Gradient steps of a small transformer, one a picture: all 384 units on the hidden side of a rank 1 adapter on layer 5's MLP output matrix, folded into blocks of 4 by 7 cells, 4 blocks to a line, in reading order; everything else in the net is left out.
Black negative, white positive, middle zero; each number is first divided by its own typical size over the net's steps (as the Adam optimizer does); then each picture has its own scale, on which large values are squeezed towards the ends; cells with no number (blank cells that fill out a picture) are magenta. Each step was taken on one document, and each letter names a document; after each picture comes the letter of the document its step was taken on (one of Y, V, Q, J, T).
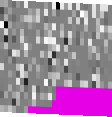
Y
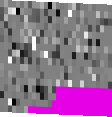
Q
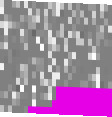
Y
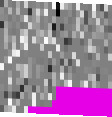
Y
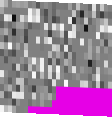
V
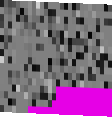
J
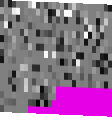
J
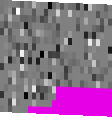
Q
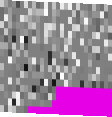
V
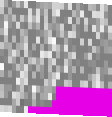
V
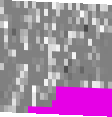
Y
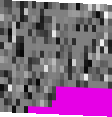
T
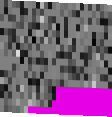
T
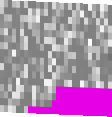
V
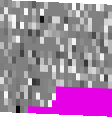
T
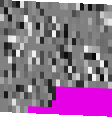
T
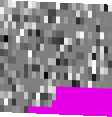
J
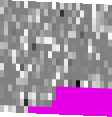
V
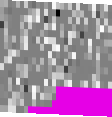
Y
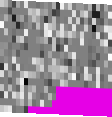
V
